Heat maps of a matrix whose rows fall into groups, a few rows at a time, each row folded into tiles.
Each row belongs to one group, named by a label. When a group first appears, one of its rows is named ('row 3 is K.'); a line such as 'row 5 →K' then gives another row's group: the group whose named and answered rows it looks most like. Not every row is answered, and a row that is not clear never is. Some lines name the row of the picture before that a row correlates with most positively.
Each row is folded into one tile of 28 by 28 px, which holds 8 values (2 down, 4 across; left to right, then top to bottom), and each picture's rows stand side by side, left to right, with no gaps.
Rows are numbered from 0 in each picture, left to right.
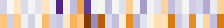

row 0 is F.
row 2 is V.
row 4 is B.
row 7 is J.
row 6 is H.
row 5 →V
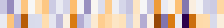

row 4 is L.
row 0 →J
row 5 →B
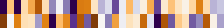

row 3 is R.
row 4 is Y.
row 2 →L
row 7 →R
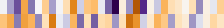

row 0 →L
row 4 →V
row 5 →V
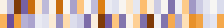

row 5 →R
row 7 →H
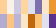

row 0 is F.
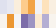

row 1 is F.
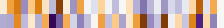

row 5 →H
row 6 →J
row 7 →F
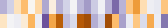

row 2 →H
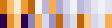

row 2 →H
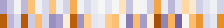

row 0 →H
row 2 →B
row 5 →B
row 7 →H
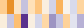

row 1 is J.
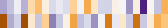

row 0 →H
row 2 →B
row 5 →V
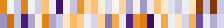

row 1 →B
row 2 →V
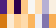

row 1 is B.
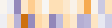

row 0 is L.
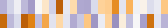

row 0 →H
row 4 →F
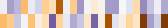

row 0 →L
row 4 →V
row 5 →H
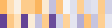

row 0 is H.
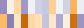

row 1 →L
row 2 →B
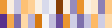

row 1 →R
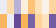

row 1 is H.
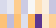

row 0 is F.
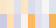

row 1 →H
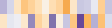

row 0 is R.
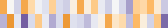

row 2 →R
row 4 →L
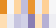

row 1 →F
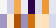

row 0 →B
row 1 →Y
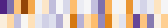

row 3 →L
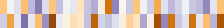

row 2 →V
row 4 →V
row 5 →B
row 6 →H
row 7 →J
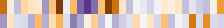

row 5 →J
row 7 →R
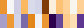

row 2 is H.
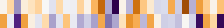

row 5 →R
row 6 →F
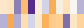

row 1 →V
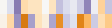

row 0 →L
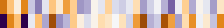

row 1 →J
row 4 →J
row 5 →H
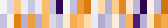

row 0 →B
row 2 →V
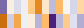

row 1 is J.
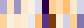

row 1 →L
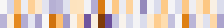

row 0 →B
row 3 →B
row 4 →F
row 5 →V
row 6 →B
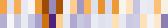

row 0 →F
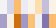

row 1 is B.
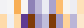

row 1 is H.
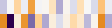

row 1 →F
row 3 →B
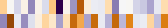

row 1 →V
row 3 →R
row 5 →J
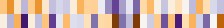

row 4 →H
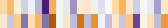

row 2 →L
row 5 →L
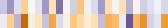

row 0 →J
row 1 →L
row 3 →L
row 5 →H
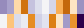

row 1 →H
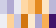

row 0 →J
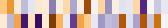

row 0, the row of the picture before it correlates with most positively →1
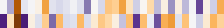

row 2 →H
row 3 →V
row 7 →V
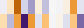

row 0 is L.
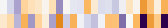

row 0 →L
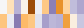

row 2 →R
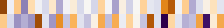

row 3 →B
